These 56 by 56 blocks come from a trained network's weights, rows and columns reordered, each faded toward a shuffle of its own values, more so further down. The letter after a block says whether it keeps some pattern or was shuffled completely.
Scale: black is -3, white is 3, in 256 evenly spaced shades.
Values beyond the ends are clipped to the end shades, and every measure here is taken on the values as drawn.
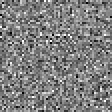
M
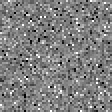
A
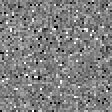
M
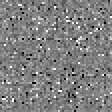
M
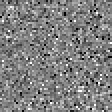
A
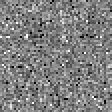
M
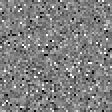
A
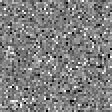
A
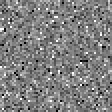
A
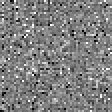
M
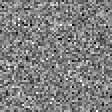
M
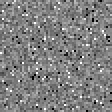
A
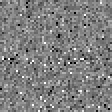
M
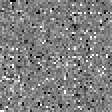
M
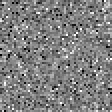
A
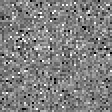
M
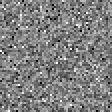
A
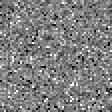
A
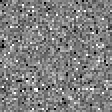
M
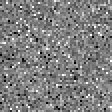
A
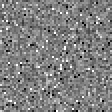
A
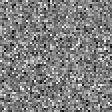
A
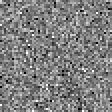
A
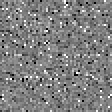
M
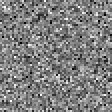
M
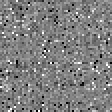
M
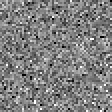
A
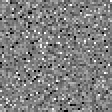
A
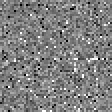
M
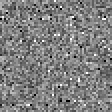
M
